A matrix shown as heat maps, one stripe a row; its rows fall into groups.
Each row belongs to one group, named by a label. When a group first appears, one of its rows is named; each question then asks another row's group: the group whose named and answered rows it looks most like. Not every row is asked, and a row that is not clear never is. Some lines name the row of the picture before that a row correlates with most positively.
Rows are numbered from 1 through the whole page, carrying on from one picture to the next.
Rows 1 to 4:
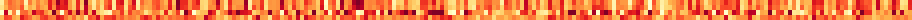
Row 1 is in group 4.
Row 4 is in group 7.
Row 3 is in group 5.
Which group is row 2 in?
4
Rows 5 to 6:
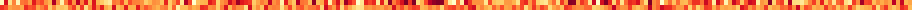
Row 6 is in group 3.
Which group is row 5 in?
5
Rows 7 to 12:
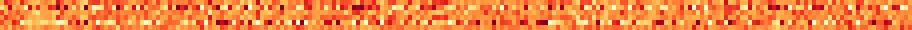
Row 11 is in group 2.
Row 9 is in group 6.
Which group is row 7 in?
7
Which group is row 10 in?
7
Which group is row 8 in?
4
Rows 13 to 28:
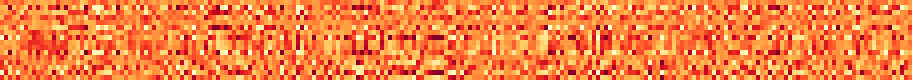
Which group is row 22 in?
7
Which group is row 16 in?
7
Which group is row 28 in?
6
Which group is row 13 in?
7
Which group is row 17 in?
6
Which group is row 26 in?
3
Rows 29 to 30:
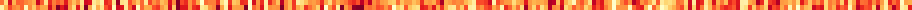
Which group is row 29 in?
4
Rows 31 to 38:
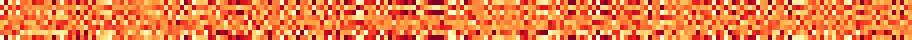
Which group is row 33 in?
5
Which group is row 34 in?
3
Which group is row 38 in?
5
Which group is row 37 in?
2
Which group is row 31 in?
5
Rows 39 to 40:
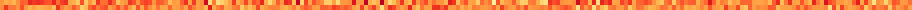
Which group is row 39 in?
7
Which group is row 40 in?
7
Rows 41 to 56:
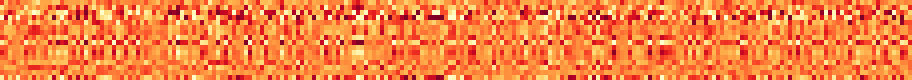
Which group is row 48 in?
3
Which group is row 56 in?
5
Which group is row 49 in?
4
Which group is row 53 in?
2
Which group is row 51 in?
3
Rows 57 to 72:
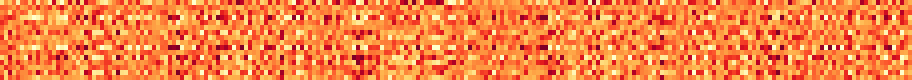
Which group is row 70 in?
7
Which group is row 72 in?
6
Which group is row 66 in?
2
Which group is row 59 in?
3
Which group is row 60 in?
2
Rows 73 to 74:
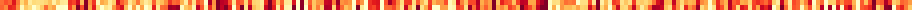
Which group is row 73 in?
2
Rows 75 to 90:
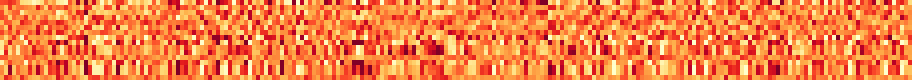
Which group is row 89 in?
4
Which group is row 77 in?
2
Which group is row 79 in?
7
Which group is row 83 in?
4
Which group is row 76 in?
4
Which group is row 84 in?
5
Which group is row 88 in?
4
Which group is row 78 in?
3
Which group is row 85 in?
5
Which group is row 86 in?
3
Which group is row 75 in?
2
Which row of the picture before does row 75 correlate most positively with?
74
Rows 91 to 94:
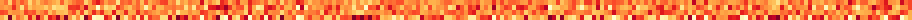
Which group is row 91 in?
3
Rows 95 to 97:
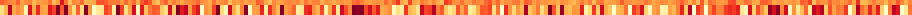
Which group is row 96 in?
4
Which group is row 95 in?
6
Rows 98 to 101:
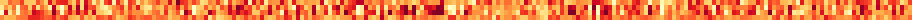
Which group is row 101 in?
7
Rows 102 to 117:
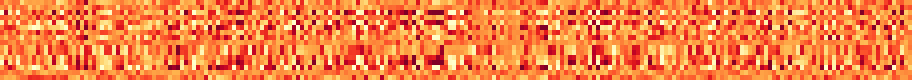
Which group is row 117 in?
7
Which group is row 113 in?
5
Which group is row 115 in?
2
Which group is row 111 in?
4
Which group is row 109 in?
2
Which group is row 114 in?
5
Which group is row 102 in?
2
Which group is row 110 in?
6
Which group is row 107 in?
2
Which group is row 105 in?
6
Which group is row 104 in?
5
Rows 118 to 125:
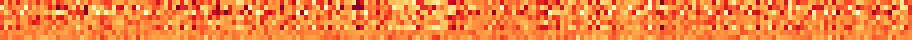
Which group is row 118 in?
6
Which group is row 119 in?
4
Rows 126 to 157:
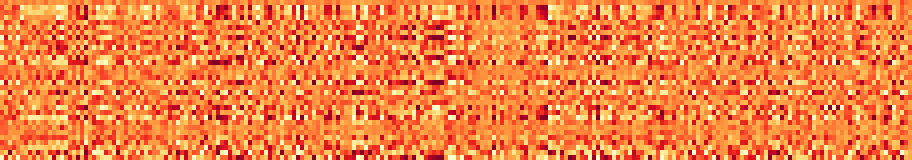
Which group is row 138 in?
2
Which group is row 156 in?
4
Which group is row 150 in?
3
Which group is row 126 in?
3
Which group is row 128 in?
2
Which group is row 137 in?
5
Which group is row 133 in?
5
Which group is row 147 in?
2
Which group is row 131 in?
5
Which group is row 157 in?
5
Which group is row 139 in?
3
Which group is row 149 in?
2
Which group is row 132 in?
6
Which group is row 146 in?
7
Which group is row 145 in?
3
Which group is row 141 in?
6
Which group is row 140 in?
6
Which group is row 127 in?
2
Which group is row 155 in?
2
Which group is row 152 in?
3
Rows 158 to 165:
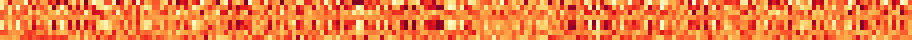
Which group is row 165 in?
7
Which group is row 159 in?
5
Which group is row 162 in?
5
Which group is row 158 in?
4
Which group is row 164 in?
3
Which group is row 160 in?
3
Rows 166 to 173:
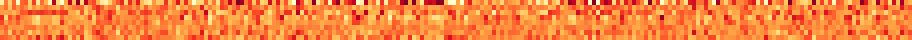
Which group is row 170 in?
6
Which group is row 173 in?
6
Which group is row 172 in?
3
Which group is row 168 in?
7
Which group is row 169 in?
6
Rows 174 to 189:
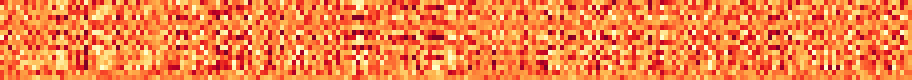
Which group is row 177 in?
4
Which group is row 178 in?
7
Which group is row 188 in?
6
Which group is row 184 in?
2
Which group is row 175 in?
5
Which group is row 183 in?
4
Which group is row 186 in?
2
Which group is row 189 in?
6
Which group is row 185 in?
5
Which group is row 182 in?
3
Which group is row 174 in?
3
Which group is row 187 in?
2
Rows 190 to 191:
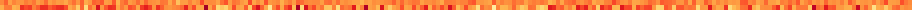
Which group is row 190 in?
3
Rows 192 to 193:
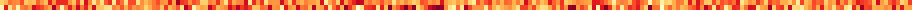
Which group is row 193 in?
5
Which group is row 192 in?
4
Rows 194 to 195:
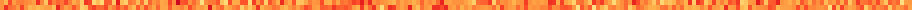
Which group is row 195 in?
7
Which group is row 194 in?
4
